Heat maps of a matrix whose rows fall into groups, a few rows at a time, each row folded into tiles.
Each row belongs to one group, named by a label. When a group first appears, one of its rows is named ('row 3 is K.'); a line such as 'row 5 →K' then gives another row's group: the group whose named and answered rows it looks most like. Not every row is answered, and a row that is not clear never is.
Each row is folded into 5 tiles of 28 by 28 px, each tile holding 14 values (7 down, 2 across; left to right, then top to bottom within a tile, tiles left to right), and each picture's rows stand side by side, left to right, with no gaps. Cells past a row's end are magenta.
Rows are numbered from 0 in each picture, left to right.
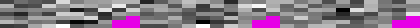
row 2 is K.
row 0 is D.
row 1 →D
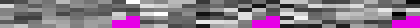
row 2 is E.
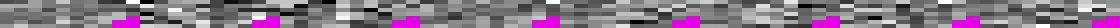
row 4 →D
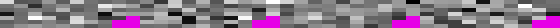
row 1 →K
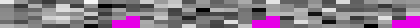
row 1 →K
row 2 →K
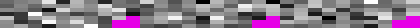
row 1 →E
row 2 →K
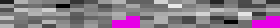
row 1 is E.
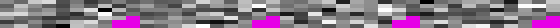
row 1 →D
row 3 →D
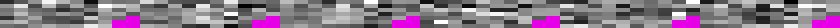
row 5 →D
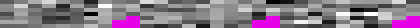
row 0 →D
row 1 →E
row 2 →K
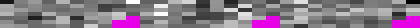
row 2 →E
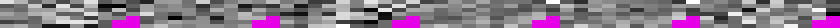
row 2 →D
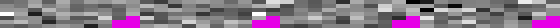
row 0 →K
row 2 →E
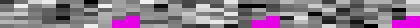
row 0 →D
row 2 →K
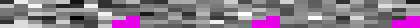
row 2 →E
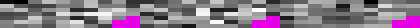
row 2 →D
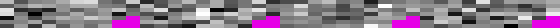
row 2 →D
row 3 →K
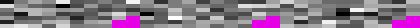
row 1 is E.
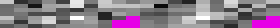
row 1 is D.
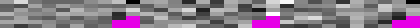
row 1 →K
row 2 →E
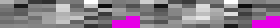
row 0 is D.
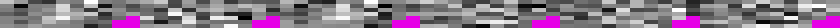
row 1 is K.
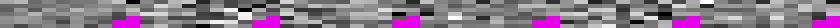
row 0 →E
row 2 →E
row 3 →E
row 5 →E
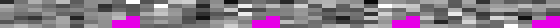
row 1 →D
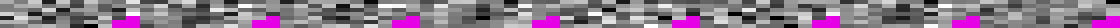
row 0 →K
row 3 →D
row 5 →K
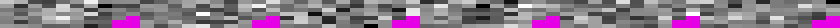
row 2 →K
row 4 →K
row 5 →E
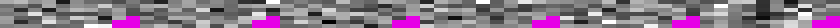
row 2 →K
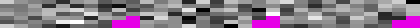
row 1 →K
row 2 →E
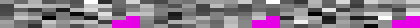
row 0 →K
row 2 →K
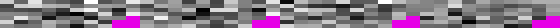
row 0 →K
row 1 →K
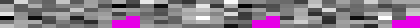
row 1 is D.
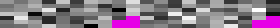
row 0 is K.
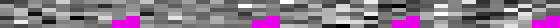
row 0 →K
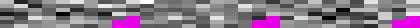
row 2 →K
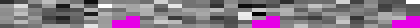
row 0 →D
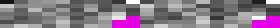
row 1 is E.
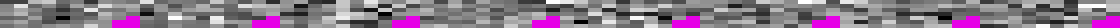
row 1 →E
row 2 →D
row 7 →D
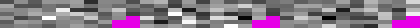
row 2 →K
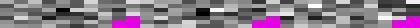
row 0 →K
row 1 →K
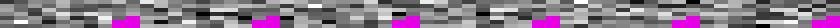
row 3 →K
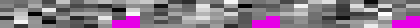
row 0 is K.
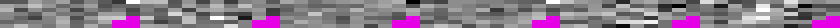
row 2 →E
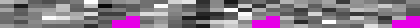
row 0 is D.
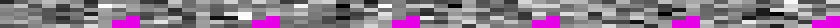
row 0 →D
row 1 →K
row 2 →D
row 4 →K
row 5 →K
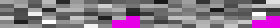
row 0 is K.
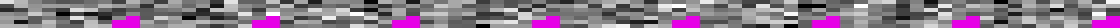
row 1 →K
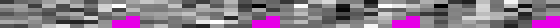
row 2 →D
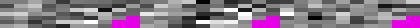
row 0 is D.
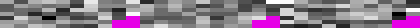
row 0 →K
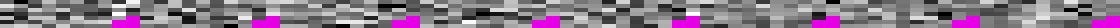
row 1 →K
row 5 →E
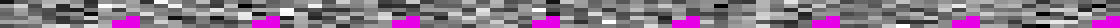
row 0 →D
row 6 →D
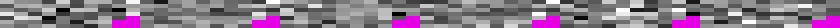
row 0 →K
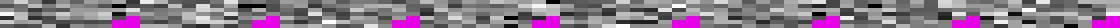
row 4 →D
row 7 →K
